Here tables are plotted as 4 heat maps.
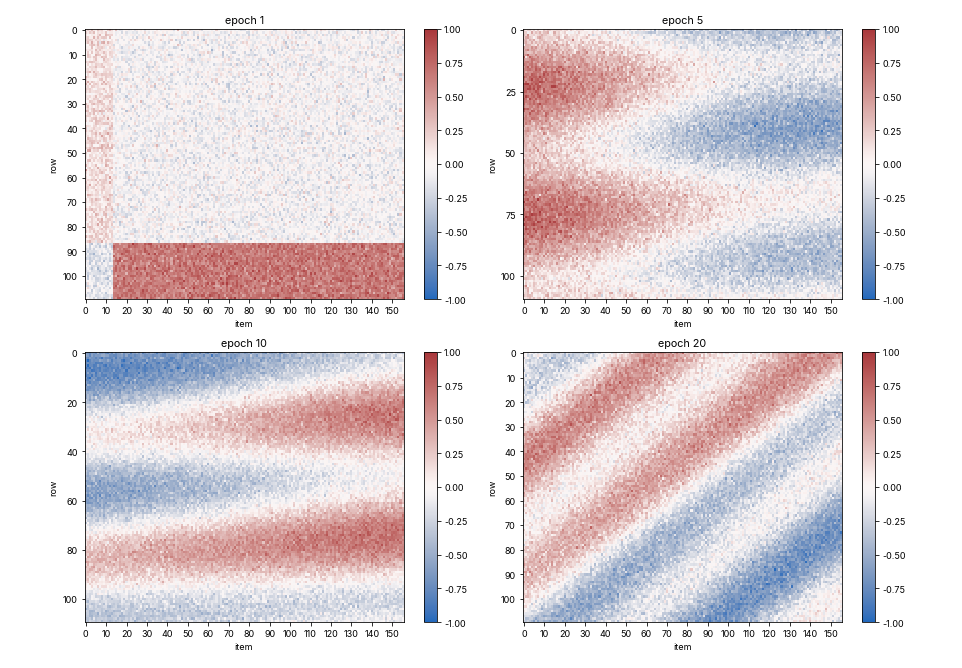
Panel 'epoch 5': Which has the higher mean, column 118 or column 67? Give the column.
67
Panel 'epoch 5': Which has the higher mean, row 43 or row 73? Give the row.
73
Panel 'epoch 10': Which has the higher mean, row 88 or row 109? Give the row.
88
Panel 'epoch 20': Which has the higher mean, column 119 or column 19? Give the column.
19
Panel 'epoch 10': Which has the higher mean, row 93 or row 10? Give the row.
93
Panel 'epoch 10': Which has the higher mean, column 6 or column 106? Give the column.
106
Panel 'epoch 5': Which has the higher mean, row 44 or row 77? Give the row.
77
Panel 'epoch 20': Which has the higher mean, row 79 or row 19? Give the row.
19
